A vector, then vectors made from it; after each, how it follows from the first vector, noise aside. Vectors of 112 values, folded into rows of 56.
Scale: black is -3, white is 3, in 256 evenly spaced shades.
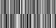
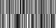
negated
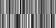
negated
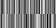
wrapped around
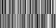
wrapped around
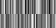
reversed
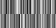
wrapped around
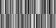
reversed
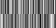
wrapped around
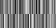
wrapped around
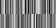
reversed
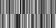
negated
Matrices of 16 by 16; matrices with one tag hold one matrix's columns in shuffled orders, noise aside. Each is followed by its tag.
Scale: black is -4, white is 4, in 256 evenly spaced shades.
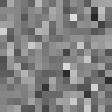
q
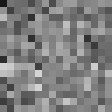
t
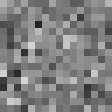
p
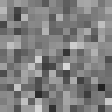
q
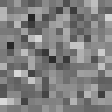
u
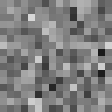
q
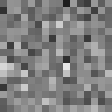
t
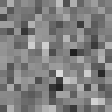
p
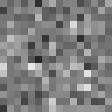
t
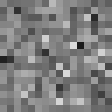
u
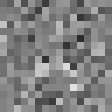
t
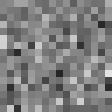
p
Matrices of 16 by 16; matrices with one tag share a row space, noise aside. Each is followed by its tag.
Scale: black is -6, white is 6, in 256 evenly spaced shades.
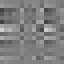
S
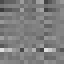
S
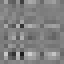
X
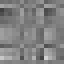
S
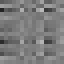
S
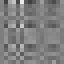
X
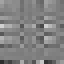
S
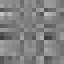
S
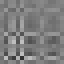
X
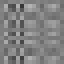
X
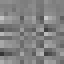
S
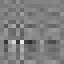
X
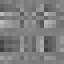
S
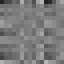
S
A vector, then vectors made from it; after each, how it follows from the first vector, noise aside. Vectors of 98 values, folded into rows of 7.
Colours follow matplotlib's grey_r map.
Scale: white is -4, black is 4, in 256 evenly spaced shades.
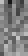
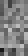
wrapped around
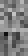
wrapped around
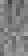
shrunk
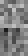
wrapped around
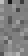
partly zeroed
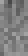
shrunk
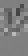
partly zeroed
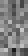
wrapped around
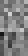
wrapped around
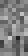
wrapped around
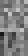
wrapped around
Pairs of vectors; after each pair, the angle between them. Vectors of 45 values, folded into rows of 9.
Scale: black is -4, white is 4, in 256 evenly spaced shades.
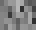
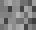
partly aligned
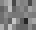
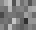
nearly parallel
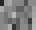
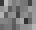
partly aligned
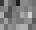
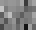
partly opposed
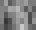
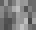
nearly parallel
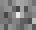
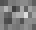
partly aligned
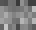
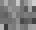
nearly opposite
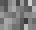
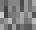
orthogonal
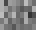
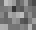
orthogonal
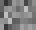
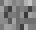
partly opposed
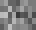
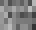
partly aligned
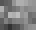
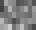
partly opposed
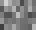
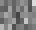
partly opposed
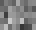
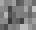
nearly opposite
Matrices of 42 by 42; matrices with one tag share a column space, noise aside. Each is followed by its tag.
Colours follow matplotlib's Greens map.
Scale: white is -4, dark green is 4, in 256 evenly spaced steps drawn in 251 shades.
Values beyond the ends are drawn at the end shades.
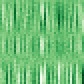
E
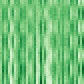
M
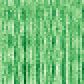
M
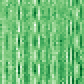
M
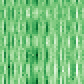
M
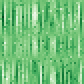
E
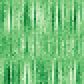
E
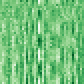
M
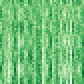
M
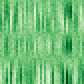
E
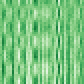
M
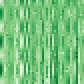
M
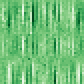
E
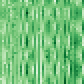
M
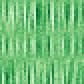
E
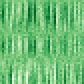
E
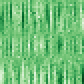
E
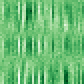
E
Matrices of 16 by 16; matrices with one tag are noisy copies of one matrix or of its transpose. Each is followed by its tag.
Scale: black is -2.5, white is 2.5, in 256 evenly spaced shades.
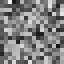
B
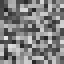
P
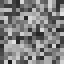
B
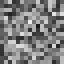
B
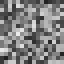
B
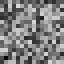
B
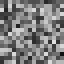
B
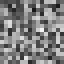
P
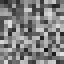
P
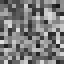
P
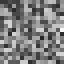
P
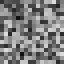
P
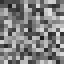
P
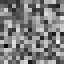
P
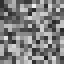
P
